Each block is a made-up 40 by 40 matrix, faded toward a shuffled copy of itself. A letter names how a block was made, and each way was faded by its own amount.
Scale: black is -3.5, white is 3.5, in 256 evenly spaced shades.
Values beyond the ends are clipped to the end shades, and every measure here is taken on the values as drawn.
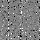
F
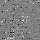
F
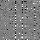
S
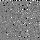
F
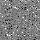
F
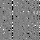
S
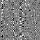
S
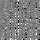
S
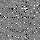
F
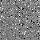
F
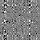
S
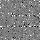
F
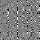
S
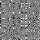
S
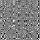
S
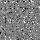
F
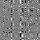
S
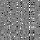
S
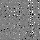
F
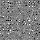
F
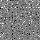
F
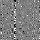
S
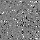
F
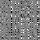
S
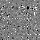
F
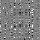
S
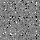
F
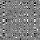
S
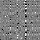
S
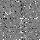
F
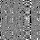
S
